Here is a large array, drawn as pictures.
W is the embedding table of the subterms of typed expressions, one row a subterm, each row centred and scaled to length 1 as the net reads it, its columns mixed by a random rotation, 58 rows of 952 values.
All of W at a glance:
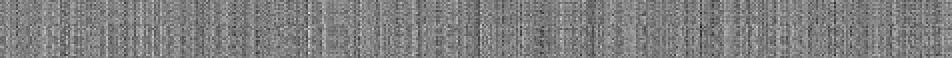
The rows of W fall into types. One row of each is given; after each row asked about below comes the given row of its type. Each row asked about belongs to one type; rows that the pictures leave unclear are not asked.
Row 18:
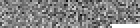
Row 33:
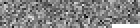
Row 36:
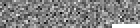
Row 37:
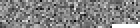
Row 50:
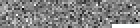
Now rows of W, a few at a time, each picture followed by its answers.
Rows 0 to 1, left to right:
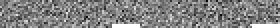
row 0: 36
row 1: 18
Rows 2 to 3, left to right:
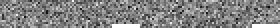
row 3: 50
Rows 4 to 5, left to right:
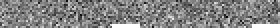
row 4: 18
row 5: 33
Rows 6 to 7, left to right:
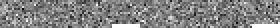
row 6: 50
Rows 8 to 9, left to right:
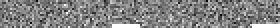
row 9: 18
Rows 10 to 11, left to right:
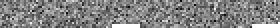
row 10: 50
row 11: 37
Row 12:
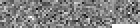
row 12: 33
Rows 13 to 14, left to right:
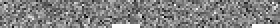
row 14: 50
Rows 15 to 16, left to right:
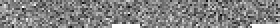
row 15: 50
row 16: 18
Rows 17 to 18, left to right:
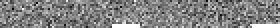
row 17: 37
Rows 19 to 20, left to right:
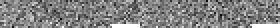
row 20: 18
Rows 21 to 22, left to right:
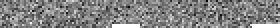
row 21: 50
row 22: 18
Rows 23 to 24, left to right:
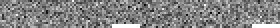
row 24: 36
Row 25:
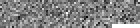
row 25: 36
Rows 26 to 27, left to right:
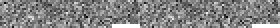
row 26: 33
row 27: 33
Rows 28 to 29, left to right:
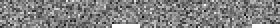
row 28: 37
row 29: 33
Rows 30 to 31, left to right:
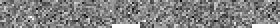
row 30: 33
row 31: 37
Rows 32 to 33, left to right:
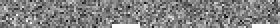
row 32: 50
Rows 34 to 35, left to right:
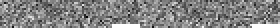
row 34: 33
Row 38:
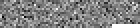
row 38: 50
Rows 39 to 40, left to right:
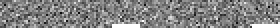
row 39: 36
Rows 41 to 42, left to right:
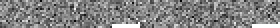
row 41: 37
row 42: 37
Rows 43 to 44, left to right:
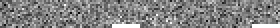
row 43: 36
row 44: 50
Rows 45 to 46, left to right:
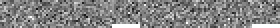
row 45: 33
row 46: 33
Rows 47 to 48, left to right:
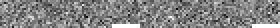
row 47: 33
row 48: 33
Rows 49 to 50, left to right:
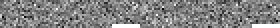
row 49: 50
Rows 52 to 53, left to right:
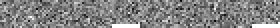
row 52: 33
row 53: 37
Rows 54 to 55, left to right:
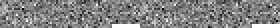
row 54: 50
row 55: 50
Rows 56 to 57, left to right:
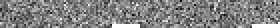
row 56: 36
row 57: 37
